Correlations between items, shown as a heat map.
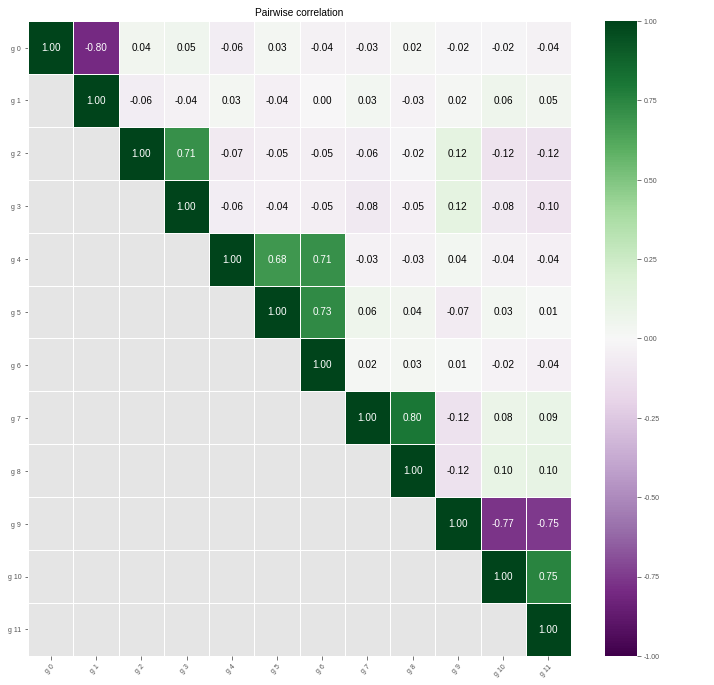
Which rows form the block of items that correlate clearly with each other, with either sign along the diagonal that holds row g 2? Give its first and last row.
g 2 to g 3
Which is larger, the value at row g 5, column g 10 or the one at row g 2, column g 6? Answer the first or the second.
the first
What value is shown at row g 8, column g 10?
0.10
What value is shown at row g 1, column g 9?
0.02
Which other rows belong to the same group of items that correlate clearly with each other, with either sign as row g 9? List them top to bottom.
g 10, g 11
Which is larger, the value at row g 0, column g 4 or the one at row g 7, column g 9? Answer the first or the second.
the first
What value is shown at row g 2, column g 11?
-0.12
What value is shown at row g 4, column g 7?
-0.03
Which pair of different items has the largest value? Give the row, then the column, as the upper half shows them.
g 7, g 8
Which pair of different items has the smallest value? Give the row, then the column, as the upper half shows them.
g 0, g 1
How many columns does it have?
12
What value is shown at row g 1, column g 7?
0.03
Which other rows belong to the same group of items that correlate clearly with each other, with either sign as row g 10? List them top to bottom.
g 9, g 11
